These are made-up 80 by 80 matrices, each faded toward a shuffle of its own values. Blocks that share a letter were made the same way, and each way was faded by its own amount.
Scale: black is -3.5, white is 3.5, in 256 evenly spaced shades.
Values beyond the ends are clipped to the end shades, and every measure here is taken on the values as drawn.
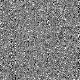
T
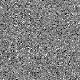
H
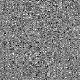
H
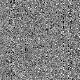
T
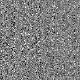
T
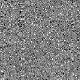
H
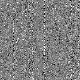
T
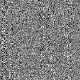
T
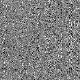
T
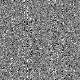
T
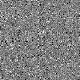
H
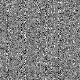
T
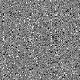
H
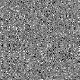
H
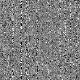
T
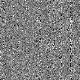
T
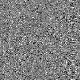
H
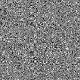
H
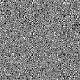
H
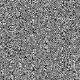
T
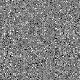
H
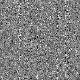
T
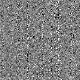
T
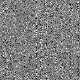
T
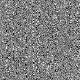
T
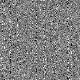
T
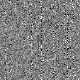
T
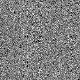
T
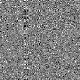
H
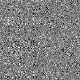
H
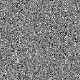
T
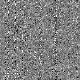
T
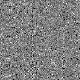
H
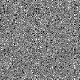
H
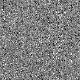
T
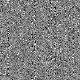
T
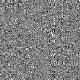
H
